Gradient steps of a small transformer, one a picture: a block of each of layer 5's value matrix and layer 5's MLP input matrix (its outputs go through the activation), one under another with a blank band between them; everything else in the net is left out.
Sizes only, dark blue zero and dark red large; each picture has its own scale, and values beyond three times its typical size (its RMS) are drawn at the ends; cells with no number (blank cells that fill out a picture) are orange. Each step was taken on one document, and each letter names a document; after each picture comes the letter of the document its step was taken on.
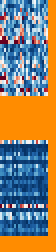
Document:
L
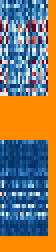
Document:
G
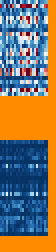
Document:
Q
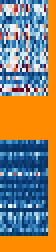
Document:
L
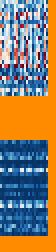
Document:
L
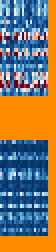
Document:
L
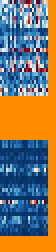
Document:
Q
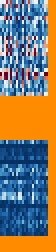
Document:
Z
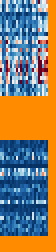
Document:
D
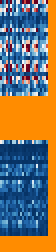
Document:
Z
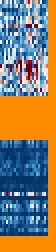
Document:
Q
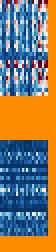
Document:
D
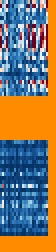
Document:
G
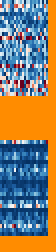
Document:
L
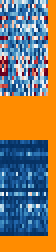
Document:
G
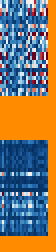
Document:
G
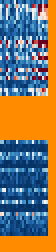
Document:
D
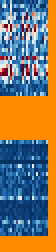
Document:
Z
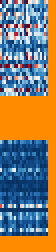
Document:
L
